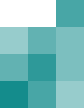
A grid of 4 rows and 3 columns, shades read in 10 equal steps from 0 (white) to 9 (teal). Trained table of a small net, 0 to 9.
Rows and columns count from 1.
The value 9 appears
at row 4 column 1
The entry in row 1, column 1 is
0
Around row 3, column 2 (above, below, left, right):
6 7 6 5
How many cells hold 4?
2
